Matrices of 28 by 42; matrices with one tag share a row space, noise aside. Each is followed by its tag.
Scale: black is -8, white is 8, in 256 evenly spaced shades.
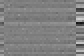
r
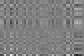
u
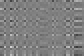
u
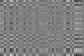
u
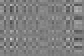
u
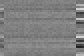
r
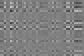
u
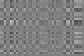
u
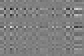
u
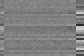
r
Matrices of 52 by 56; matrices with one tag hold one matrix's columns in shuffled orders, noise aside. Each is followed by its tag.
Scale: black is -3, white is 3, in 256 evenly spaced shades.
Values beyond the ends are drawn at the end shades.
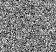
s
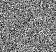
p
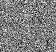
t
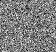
s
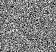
t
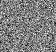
p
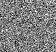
t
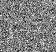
s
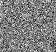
t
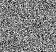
p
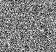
s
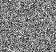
p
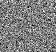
t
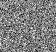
s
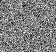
p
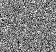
t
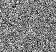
t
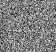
s
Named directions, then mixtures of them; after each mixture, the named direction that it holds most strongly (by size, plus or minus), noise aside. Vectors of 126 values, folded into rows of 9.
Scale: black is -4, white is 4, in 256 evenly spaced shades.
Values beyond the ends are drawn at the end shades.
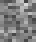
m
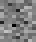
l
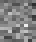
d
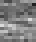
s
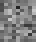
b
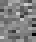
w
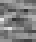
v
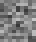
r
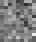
w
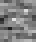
v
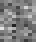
b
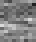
s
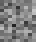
b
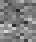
l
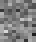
w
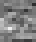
v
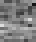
s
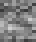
s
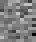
w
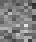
d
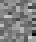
r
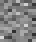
d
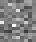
l
